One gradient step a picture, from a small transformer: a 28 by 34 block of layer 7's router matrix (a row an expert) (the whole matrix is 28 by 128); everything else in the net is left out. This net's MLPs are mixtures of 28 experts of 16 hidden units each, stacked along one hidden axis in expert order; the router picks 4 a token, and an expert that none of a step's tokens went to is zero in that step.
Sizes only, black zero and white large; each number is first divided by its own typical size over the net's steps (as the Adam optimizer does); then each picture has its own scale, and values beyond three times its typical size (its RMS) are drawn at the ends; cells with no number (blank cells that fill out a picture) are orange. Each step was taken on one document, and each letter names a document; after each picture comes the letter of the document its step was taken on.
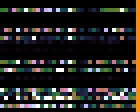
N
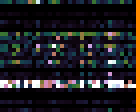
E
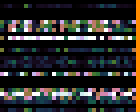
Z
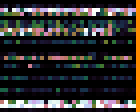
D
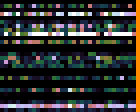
D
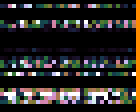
Z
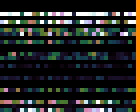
D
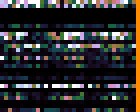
E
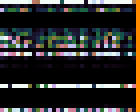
E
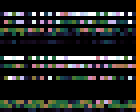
D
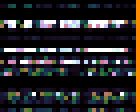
Z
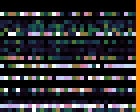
D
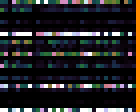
E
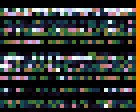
D
